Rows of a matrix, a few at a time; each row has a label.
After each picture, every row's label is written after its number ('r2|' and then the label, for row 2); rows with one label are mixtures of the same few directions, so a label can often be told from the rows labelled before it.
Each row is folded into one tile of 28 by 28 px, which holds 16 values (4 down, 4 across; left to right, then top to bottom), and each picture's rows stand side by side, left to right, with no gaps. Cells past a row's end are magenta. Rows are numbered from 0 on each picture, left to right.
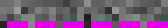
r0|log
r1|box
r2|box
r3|box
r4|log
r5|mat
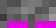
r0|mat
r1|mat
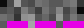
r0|box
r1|box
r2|mat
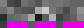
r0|box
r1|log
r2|mat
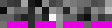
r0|mat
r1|box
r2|box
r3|mat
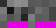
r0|box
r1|mat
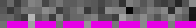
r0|log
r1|box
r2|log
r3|log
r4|log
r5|box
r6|mat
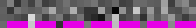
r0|log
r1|box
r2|log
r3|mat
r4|log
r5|mat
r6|box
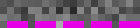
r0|mat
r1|mat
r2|log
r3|mat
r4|log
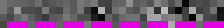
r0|log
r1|mat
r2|mat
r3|mat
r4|log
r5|mat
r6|log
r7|mat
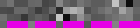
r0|log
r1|log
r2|log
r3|log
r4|box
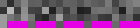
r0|log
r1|mat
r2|mat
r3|mat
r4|box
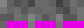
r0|box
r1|box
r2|box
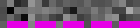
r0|log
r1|box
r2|log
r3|box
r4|log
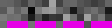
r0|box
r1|mat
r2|log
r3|mat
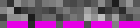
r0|log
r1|box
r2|box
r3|mat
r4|box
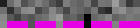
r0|box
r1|mat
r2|box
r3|box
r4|box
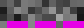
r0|mat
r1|log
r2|mat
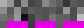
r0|box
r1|box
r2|box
